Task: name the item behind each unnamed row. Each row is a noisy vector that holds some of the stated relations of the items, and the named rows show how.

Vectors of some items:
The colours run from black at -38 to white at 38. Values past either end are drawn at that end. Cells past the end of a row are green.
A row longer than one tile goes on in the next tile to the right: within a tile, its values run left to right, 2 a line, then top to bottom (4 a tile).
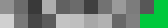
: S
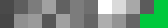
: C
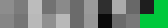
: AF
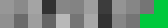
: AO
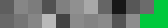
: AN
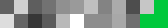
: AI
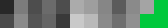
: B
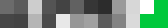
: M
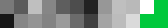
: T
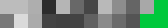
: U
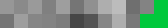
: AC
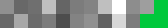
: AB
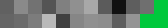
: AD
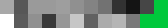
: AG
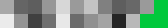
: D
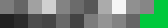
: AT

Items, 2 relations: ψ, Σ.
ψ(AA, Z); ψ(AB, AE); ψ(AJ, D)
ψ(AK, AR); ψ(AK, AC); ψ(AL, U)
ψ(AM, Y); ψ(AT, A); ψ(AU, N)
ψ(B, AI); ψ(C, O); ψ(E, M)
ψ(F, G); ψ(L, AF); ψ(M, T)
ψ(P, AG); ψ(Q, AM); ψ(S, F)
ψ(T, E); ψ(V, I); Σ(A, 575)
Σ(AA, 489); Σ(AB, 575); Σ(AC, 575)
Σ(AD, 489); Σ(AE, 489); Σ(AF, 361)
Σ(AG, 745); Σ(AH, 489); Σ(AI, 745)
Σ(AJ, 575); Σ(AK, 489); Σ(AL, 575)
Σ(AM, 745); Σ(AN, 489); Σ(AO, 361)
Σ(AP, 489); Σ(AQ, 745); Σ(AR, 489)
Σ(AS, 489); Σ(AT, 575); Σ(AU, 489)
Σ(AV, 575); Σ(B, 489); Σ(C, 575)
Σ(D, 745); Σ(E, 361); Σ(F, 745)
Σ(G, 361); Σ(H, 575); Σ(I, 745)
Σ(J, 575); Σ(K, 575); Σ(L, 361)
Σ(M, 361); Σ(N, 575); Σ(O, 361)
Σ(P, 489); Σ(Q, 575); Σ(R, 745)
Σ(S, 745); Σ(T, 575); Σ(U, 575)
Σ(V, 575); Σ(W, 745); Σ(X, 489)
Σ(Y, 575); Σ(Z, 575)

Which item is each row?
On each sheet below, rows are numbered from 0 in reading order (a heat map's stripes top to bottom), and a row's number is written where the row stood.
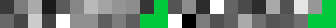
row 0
O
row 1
AM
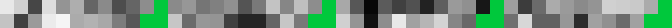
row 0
I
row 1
Y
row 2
F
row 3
AJ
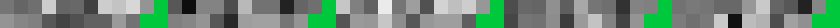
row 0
Q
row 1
P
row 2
V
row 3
AK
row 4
AE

